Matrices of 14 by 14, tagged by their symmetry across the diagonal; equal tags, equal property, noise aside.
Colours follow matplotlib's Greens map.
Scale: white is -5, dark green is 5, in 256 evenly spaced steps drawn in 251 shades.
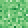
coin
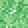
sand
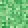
sand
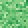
sand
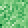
sand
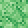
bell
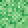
bell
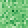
sand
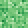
coin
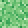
sand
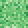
coin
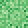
bell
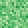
coin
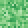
coin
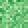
bell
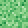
bell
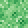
bell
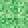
coin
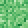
bell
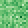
sand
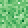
sand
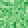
sand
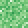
bell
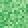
coin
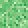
bell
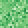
coin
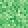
coin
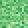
sand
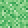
coin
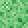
bell
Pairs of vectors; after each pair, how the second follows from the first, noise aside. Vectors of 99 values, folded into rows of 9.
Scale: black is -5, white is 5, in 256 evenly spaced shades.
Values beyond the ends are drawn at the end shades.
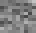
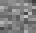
negated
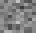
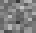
negated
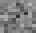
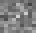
negated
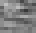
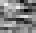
scaled up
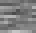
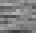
negated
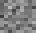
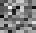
scaled up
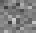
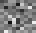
scaled up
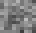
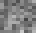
negated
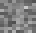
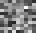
scaled up
